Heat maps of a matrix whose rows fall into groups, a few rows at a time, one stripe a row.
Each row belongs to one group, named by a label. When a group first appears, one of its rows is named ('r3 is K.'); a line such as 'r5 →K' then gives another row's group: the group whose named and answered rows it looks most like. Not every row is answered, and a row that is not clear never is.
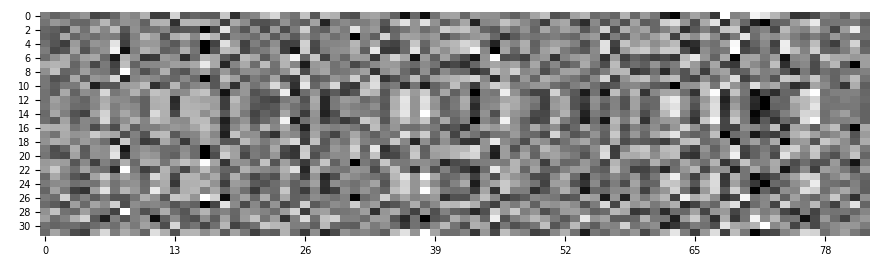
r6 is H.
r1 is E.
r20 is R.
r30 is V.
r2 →R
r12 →E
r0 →V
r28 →H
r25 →E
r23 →E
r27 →R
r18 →H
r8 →H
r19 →R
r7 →H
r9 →R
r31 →E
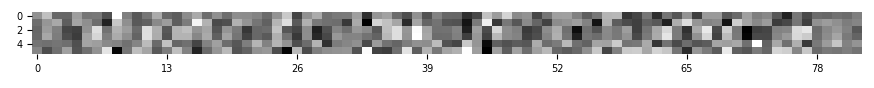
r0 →H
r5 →R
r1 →H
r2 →E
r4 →V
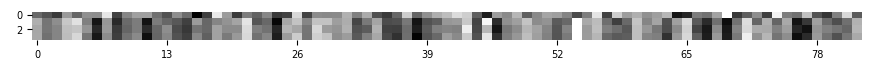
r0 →R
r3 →V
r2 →V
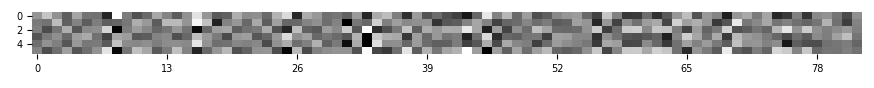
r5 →R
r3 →H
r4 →H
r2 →R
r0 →H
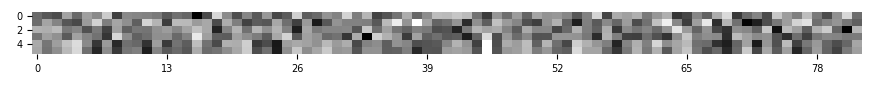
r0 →R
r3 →H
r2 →H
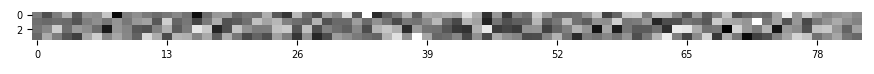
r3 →E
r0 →R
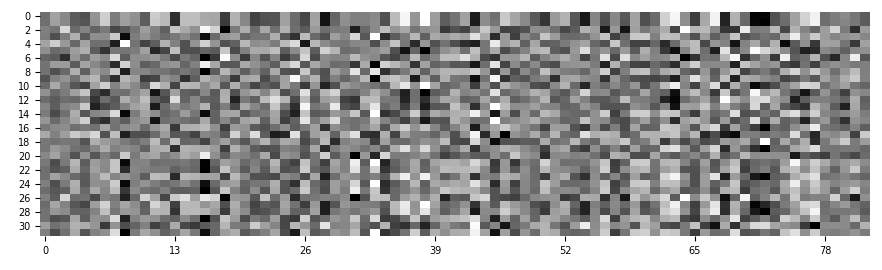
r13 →V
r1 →E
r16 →E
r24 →R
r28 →E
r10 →E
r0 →E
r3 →R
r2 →H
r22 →R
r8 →R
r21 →R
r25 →R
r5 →V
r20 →H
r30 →V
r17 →V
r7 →H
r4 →H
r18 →V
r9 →H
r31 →R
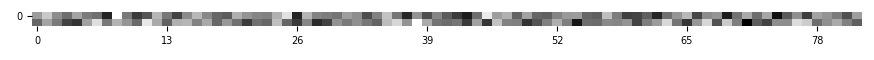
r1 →E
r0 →H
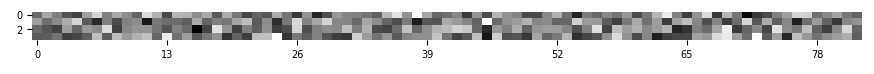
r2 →R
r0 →E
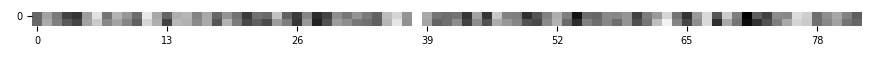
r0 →E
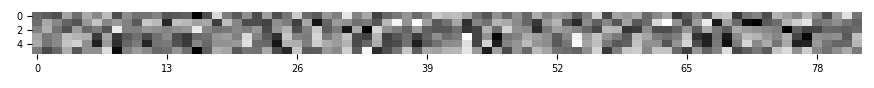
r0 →R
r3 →V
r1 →E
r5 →R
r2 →H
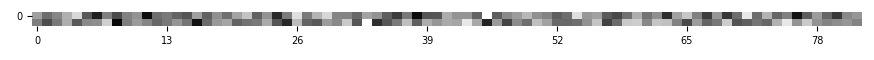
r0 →V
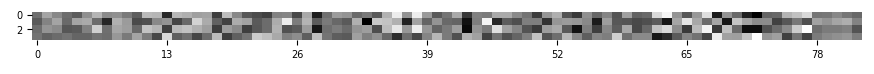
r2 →E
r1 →H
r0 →E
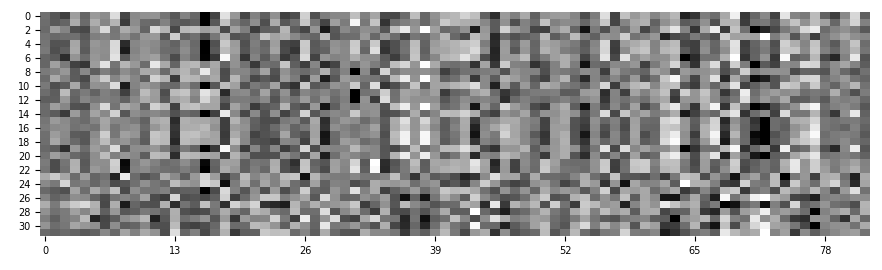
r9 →E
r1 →R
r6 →R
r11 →H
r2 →E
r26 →V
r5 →R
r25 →R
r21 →R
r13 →E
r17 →E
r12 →H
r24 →H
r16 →E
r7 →E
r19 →R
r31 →V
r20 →E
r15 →E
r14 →R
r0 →R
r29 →V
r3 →V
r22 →R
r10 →R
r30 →V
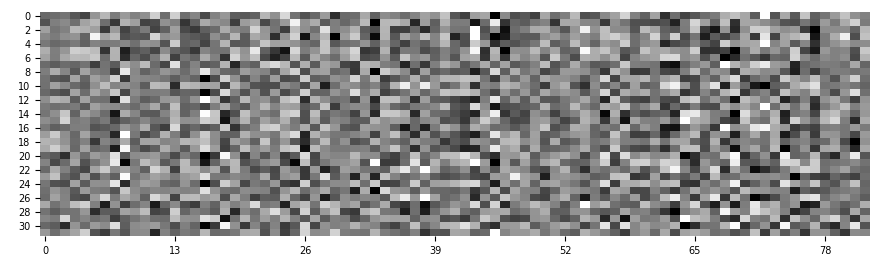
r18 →H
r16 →V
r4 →V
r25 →H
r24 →R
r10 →E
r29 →H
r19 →H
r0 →V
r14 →H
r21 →R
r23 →H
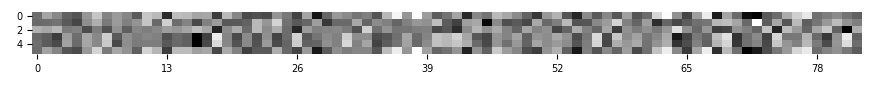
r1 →V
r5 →E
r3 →R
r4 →R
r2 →H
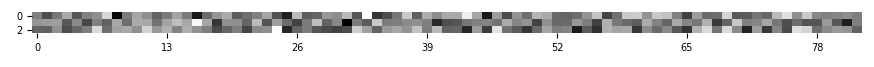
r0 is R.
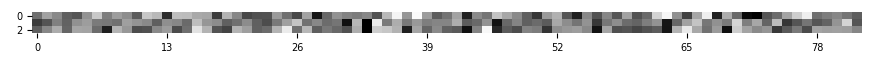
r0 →E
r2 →H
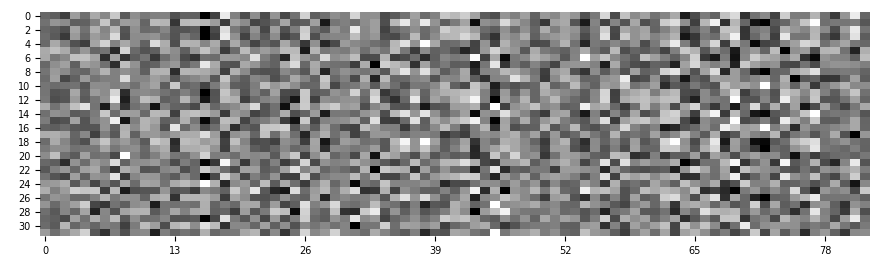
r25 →V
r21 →R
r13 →V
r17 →H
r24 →H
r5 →H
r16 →V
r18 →E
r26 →E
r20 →H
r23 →R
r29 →R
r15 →R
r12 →R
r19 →E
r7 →H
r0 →R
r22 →H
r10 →V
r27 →V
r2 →R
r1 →E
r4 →E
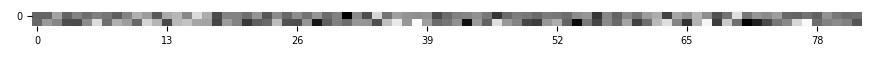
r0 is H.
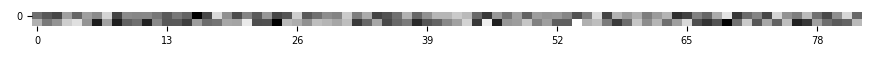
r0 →R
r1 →V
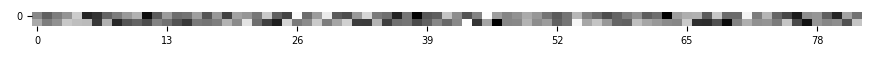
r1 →V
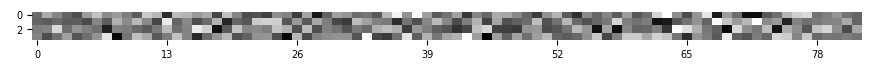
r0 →E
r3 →R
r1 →V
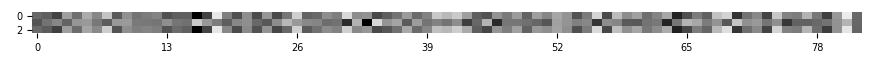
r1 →H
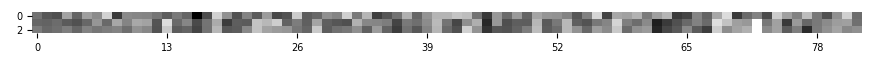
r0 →R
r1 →V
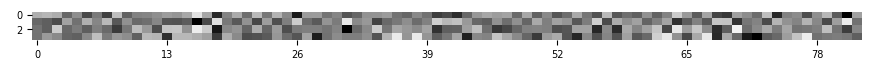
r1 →R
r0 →H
